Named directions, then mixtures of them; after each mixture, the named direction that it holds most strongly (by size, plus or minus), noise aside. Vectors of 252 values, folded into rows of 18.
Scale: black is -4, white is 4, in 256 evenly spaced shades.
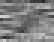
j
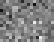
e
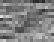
j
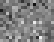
e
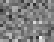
e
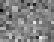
e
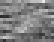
j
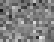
e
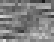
j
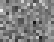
e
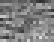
j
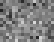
e
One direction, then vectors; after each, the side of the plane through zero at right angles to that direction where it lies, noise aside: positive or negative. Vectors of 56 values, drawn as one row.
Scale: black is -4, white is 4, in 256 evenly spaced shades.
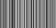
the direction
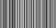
positive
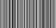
positive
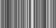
negative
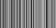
positive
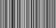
positive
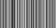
positive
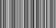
positive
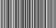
negative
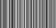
positive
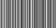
negative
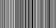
negative
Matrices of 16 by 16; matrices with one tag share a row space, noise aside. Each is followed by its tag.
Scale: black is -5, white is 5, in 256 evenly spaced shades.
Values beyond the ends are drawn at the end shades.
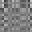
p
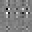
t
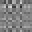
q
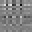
q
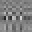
q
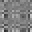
p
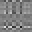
q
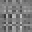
q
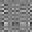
p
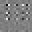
t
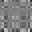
p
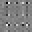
t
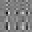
t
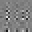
t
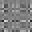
p
